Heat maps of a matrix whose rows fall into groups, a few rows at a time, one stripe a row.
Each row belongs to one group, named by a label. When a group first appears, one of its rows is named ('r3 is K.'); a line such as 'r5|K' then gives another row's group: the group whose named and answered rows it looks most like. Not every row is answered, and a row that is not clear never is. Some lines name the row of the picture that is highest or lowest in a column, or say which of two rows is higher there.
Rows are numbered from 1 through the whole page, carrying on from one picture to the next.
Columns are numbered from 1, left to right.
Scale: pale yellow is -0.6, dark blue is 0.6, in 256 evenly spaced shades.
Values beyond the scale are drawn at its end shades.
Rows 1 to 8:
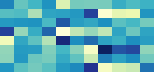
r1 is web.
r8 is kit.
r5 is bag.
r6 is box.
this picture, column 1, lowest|5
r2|kit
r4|web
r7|box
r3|bag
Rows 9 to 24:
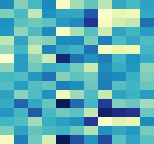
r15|bag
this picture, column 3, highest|21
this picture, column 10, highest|21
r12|web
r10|kit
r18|bag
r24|bag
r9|web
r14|kit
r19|web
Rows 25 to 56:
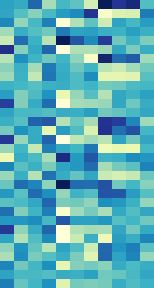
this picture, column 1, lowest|42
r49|bag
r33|kit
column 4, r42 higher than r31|No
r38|box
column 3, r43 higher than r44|Yes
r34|kit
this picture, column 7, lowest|31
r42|bag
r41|kit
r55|kit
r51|web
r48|web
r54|web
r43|kit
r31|box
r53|box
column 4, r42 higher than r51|No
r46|box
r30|web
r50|web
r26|kit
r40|web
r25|box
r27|web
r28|bag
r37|kit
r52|box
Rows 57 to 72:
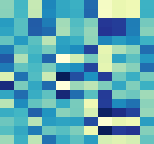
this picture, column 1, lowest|65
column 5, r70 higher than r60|Yes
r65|bag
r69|box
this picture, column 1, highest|66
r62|kit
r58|kit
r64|kit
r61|box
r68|box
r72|kit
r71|box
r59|box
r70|kit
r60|box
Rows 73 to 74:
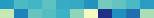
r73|kit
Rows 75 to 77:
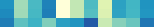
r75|web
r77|kit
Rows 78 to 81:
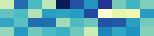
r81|box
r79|kit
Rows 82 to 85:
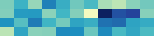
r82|kit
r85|bag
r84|box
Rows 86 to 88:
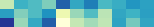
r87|web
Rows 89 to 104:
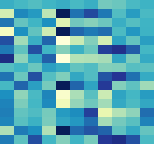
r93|web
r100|web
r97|box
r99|web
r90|bag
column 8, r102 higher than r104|No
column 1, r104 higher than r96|Yes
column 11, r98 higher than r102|No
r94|box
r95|web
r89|kit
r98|bag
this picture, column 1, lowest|92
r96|kit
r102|kit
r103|bag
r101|kit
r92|bag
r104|box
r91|web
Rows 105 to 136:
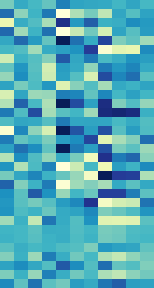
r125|web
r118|bag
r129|kit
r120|kit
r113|box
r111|bag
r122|box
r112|box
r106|web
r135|kit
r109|bag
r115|bag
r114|web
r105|bag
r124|box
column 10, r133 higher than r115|No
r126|box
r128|kit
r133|kit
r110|kit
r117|box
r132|box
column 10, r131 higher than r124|No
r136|box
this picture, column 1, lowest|119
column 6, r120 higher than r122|Yes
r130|kit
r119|bag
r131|kit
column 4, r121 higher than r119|Yes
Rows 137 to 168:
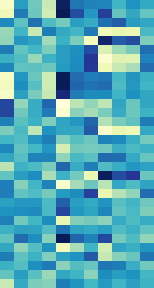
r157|web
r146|bag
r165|kit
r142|kit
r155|bag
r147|bag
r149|web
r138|bag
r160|bag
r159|bag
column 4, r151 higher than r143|Yes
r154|box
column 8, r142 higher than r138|No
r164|web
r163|bag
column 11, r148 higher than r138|Yes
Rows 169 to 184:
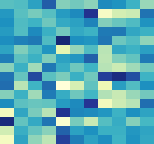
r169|box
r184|bag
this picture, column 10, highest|177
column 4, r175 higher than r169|No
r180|kit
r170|kit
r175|kit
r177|box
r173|bag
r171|kit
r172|box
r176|kit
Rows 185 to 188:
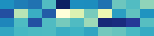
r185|bag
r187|box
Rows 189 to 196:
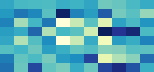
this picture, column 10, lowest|195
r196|box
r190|bag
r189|kit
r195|kit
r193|web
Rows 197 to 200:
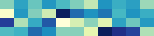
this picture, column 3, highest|200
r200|box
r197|box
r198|bag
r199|web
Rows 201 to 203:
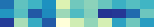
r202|box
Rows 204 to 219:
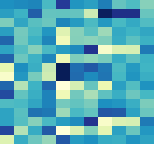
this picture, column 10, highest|205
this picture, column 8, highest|205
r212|bag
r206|bag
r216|box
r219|bag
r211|bag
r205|box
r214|web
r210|web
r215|box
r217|kit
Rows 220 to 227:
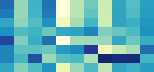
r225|kit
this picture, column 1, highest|224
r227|web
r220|web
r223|kit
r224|web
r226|box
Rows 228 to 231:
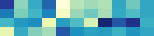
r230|box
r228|web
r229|web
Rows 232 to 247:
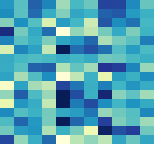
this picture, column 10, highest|246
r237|bag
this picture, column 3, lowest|241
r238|kit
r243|bag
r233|box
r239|box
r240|web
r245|bag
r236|kit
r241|bag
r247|web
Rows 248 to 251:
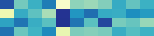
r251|web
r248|web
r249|bag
